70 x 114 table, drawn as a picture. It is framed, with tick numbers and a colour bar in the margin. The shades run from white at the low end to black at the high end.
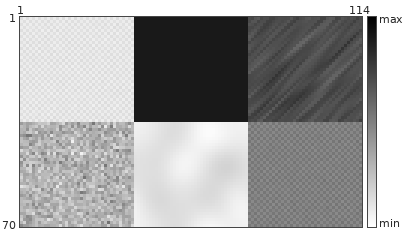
It is made of 2 by 3 panels. Panel 1,1: very low, checkered, faint in contrast. Panel 1,2: very high, flat. Panel 1,3: high, slanting up to the right, faint in contrast. Panel 2,1: low, fine-grained. Panel 2,2: very low, smooth, faint in contrast. Panel 2,3: middling, checkered, faint in contrast.
